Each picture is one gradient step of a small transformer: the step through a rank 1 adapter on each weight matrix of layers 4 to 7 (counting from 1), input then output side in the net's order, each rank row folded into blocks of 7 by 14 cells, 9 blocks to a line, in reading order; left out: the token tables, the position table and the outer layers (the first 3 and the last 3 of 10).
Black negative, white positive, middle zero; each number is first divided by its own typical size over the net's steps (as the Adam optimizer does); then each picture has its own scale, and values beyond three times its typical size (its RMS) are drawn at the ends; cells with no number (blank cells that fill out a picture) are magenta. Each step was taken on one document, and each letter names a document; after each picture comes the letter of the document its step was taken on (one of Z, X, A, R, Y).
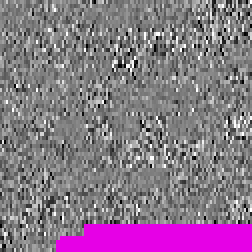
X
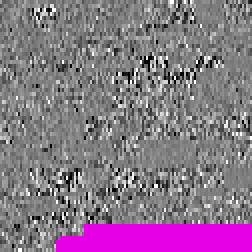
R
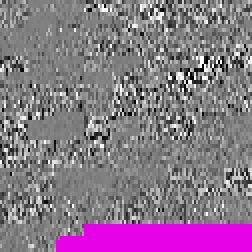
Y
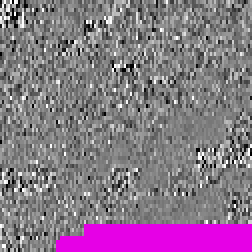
R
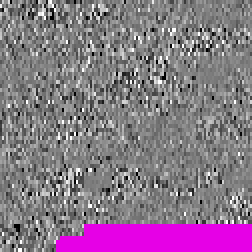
R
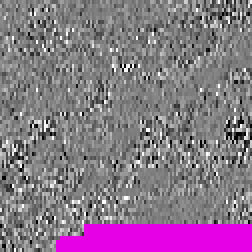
X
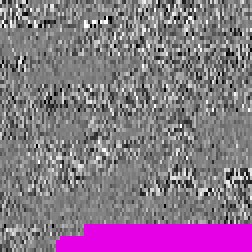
Y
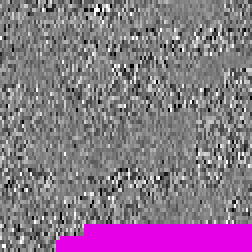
R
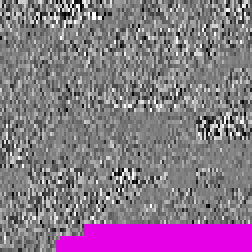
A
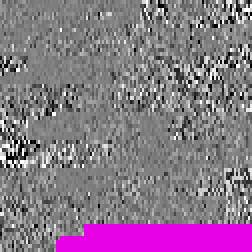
Y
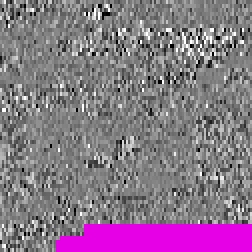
R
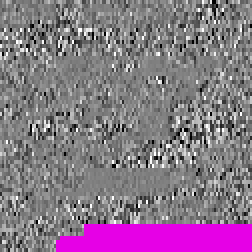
X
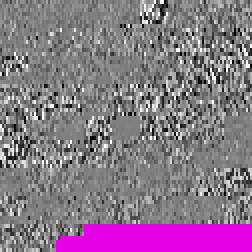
Y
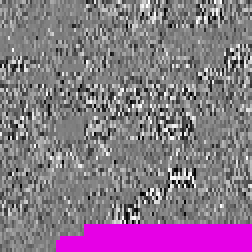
Y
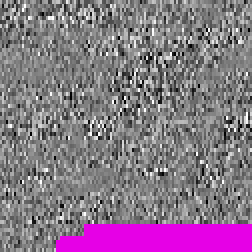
A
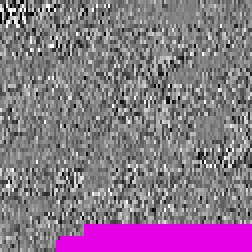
A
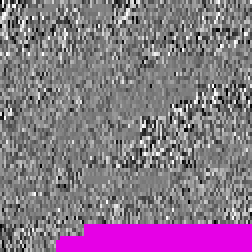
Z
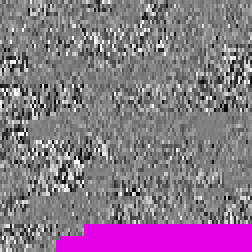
Y
